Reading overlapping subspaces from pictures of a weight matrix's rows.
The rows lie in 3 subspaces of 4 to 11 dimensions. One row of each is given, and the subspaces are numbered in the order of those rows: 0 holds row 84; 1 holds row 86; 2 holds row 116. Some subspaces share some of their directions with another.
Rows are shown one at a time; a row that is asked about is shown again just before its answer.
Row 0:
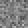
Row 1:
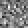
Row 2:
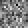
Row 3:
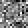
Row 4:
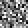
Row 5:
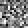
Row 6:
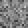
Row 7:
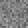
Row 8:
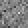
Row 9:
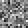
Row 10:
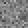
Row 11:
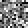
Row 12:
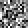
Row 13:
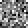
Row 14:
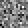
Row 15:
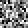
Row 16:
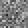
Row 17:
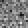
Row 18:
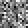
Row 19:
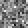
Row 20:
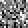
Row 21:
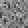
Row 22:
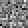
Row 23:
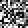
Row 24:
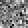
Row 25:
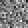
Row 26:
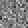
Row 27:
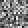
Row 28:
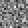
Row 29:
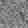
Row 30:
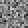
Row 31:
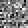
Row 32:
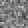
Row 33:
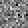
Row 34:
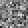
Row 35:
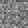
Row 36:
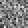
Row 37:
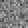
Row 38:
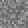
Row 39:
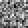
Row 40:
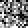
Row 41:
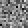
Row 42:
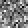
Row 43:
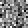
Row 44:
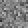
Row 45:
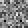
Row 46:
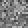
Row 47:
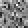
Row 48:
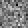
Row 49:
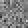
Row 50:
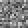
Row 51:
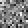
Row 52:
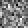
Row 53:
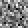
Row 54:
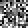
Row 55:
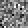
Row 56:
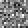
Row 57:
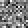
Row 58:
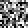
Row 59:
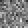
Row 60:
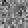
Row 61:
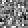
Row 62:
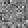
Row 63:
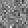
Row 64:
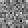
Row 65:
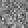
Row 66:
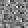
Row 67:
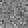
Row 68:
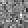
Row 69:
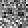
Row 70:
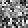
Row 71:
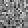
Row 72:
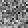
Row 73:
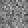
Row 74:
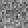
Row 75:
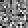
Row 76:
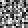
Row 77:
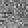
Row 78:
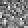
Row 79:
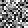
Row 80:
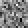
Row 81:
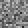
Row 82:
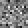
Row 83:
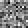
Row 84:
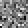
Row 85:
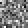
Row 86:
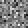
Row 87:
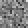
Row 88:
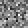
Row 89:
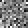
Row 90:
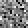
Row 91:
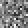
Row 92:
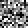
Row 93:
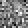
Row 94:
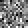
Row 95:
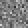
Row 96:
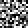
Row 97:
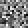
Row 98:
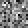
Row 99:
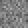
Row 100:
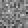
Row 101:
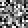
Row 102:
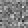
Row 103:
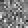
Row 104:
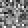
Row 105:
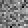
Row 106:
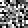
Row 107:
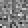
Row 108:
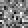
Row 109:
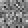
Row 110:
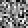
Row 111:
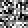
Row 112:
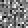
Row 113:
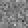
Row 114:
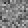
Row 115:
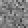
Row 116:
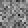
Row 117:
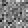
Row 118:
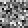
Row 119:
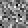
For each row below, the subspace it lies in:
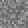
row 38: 0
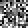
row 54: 2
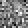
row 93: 0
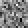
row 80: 1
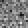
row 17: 0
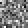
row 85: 0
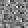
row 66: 2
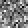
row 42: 0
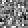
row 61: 0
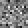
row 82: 1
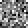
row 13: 0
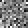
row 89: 0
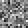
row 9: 0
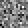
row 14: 2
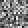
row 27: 0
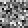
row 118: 2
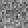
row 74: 0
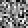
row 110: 0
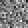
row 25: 1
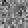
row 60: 0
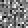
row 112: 1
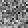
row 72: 2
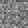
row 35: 0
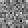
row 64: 1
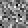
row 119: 1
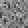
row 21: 1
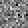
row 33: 1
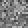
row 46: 0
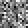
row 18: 2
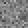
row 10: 0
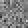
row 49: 1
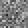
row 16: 0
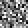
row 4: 1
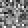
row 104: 0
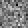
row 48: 1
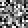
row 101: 2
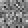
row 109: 1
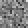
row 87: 1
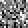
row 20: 0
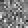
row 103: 1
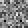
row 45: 1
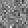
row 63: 0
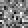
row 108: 2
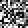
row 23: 0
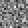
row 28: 2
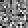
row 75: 2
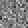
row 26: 1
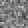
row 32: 0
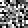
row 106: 2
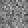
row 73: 1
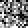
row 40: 0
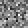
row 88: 1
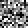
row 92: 2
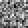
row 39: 2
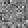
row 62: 2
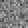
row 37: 0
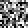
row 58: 0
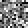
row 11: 0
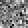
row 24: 0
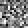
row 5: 1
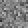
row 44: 0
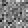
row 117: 2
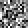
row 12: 2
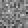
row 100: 0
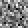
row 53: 1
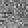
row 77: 2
